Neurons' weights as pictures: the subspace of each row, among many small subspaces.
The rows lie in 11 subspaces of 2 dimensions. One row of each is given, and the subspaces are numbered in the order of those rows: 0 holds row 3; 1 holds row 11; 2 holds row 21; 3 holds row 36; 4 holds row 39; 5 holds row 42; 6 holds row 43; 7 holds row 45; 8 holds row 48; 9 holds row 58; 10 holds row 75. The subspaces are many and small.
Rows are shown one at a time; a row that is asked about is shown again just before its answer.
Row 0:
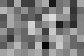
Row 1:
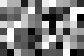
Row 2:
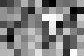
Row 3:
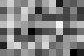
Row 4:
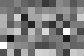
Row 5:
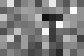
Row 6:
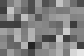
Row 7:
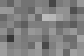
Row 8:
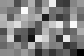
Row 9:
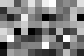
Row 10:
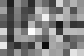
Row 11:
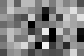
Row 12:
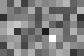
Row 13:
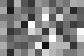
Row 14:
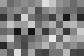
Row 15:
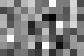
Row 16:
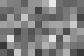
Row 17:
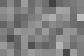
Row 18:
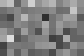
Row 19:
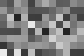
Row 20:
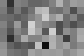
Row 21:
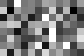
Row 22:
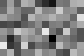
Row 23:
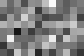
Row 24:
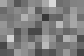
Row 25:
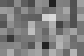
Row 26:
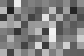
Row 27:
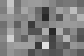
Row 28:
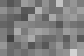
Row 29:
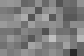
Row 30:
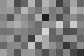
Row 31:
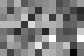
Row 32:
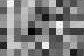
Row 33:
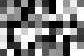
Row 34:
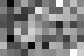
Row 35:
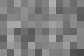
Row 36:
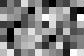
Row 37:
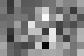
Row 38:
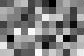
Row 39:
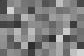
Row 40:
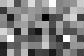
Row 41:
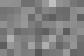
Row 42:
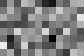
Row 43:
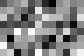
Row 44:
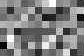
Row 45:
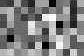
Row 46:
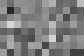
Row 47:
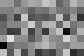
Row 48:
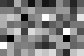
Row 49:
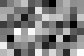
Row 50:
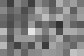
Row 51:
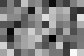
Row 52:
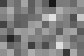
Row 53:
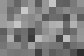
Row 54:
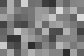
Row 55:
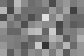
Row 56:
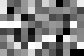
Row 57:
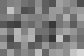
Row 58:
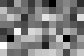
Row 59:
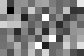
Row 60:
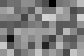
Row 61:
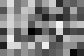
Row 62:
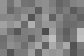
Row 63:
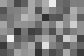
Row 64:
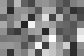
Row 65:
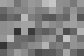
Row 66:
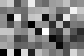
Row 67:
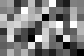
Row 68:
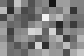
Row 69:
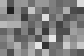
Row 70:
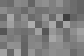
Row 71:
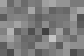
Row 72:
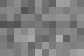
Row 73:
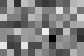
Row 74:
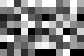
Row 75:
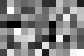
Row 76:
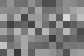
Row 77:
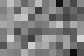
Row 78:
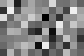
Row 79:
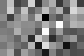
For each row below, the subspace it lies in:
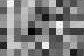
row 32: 0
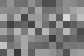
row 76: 9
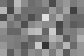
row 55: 2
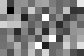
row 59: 4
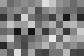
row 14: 9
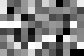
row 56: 4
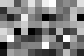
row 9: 9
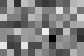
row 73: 5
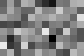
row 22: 5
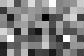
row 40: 9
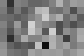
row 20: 1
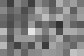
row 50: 0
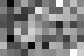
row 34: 1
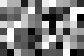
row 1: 3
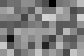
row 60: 5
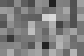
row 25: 7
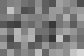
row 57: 10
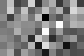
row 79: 4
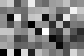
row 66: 8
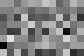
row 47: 8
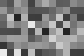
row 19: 8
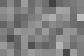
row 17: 7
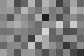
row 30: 4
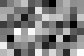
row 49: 6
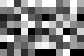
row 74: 8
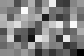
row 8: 10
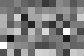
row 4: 8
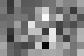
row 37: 1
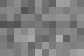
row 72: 10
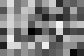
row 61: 0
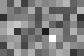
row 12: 3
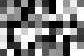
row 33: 2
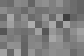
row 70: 9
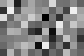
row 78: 2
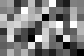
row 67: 10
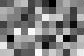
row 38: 6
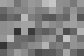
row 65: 9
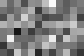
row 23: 6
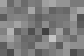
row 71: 3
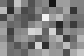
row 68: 2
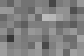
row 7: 5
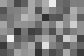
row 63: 6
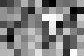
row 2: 3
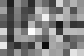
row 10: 0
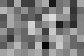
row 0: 7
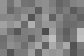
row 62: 0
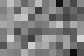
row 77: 1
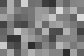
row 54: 7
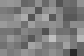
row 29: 1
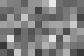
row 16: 6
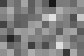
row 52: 7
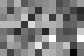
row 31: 0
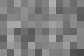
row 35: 2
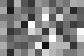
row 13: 0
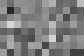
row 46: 10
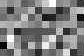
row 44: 5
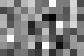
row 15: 7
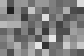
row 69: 4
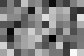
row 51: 3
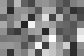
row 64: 0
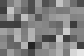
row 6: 4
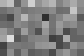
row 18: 8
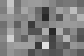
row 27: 1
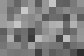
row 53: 10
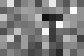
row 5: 3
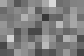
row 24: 6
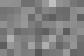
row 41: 5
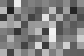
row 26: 2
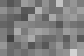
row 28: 1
